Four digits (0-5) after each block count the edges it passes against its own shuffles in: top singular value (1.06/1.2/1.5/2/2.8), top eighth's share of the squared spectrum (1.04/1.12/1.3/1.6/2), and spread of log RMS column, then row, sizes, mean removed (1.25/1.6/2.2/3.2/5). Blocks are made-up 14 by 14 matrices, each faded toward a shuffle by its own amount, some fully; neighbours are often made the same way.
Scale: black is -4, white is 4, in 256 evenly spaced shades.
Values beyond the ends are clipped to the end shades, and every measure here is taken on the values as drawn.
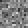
2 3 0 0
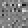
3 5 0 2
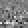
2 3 0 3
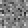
0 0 0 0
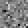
0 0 0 0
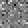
1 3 0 1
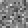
0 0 0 0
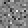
0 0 1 0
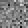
2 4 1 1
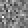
1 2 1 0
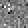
1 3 0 0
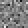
0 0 0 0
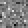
0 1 0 0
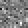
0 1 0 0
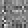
3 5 2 2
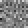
3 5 2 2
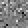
0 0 0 1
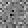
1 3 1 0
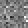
2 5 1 1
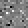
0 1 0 0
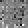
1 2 2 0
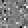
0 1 1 0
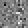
1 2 1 0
